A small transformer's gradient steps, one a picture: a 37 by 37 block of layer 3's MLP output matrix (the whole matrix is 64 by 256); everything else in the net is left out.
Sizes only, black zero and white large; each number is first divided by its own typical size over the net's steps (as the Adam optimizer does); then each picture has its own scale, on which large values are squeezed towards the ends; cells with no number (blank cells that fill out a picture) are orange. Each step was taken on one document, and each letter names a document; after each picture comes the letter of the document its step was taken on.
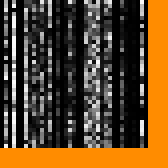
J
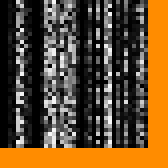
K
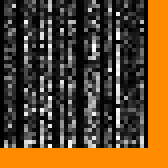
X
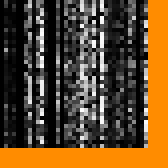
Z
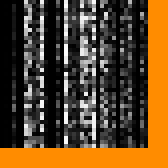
Z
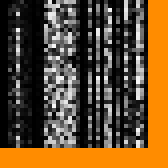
K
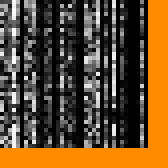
J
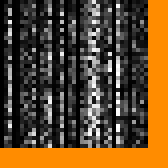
X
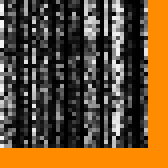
J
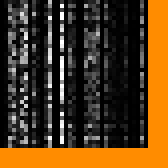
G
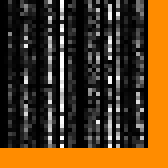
G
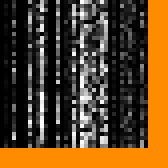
Z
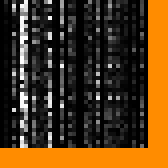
G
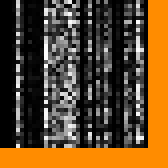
K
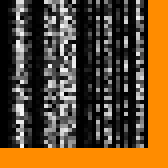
K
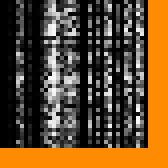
K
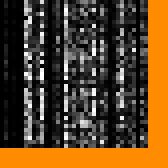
Z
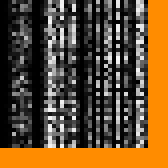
K
